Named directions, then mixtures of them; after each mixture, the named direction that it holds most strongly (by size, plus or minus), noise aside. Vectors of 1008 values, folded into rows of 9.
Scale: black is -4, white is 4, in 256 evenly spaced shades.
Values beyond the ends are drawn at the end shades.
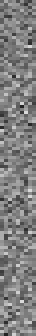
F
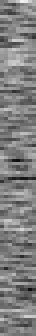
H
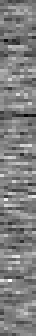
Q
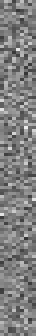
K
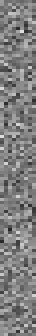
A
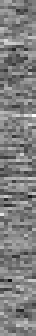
Q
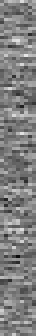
Q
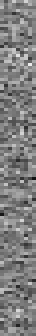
K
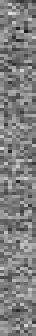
A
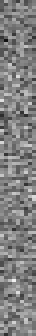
F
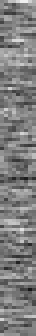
H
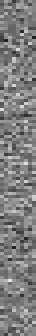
K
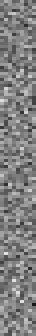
F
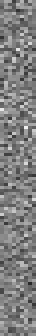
K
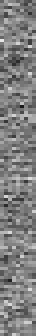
F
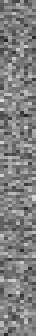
K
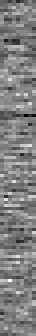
Q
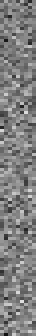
F
